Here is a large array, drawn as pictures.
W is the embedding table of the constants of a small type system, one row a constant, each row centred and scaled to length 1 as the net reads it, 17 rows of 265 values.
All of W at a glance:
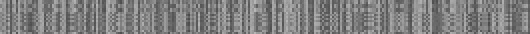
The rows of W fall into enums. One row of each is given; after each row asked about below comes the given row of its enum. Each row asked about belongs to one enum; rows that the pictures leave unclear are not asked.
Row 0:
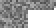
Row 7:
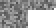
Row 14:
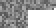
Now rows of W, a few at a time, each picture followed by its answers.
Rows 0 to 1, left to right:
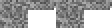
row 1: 0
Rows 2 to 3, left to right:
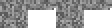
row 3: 14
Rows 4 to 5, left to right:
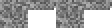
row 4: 0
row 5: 0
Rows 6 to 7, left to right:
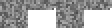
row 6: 14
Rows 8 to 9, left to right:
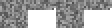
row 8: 14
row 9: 7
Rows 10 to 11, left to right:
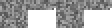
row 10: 14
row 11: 7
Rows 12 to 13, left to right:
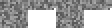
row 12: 7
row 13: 14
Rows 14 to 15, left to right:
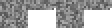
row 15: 7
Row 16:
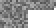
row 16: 0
